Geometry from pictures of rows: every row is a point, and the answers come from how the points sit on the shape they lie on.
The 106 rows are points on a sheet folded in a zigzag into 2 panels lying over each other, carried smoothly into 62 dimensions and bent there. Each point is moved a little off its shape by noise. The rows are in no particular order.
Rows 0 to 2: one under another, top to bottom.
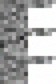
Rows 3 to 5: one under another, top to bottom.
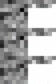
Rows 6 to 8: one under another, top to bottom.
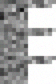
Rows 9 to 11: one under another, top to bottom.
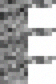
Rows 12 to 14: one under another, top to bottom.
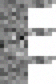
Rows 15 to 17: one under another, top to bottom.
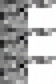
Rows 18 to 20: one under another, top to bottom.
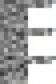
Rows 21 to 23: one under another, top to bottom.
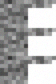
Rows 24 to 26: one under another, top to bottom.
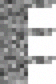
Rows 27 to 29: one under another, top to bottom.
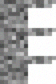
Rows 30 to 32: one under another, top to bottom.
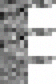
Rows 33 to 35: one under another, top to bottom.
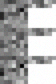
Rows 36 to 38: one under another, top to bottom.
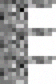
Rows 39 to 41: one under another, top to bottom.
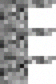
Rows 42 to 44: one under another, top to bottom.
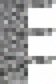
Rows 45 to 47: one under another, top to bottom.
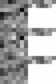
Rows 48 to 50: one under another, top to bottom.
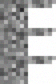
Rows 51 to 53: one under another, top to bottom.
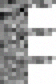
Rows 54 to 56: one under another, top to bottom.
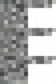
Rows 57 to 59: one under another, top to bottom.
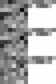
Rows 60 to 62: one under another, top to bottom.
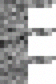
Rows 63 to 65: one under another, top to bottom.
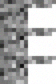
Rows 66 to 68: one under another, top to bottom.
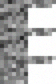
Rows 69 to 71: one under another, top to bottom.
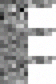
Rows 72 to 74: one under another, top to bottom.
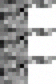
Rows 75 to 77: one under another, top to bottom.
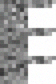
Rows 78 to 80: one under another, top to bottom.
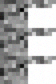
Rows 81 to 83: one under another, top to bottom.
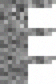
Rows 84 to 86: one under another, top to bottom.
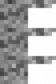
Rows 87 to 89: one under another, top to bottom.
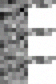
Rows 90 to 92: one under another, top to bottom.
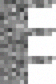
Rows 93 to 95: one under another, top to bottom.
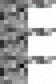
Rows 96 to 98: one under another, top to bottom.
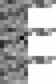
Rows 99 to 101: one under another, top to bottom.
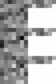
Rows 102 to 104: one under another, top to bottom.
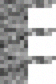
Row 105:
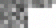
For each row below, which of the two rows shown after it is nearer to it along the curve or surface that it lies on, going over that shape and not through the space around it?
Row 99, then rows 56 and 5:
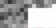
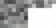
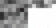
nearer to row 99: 56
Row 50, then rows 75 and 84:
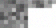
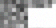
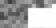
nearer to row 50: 84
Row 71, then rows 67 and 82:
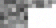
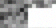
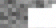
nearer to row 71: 67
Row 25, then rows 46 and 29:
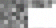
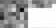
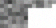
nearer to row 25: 46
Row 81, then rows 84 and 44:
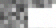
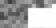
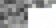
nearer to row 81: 84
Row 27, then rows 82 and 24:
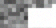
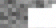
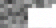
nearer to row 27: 24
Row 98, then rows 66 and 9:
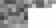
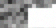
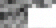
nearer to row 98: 66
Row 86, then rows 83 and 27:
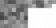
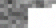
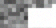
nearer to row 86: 83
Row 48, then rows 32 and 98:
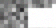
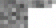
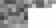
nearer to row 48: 32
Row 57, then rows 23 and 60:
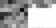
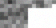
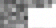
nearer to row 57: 23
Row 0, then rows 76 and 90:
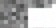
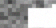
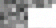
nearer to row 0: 76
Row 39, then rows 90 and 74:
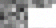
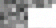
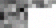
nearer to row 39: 74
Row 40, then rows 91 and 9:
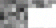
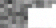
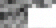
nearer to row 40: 9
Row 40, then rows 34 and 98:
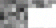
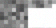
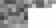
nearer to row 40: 34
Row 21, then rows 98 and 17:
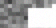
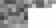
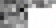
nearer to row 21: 98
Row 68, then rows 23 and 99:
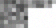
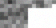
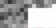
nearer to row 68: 99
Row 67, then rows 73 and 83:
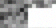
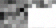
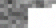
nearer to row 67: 73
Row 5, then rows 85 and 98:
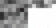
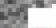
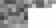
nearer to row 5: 85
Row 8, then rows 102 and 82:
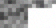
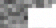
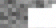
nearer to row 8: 82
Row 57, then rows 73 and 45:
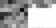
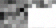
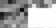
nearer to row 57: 45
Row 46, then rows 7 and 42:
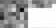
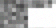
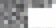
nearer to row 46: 42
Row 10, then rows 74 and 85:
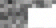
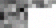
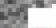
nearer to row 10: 85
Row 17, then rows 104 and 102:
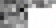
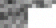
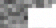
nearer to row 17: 102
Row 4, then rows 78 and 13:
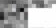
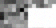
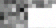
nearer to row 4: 78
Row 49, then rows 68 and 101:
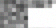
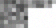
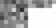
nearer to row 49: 68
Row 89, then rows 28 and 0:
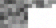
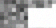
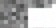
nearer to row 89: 28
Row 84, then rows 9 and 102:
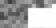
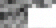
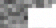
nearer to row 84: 9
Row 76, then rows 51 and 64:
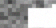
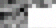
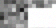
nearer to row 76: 51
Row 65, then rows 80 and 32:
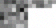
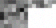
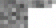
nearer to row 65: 80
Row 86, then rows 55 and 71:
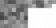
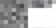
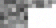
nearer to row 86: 55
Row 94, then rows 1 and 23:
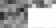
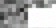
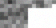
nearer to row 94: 23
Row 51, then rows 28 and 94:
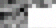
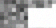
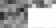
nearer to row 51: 94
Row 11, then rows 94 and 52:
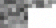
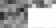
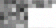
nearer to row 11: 52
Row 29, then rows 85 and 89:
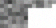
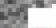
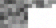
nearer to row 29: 89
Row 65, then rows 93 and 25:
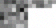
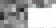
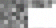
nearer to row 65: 93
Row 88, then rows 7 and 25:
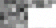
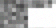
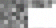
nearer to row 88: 7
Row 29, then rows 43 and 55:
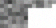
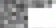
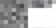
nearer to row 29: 43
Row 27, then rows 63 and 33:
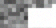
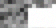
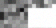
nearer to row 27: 63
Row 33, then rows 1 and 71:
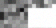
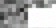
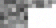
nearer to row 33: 1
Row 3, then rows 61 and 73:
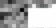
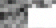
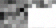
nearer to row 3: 73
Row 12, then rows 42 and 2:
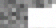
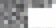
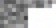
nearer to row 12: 42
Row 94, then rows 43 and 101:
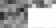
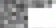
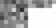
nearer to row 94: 101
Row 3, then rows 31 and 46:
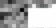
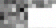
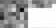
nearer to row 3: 31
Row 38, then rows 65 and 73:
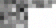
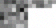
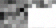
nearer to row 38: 65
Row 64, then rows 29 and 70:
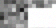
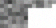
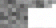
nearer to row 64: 29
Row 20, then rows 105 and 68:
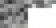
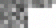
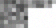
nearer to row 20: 68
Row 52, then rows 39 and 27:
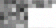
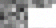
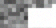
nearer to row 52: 27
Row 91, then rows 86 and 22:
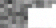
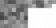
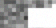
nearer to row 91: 22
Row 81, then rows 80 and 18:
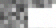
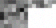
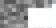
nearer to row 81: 80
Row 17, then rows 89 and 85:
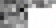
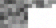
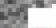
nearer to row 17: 89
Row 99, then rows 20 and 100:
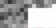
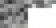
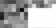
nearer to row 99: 20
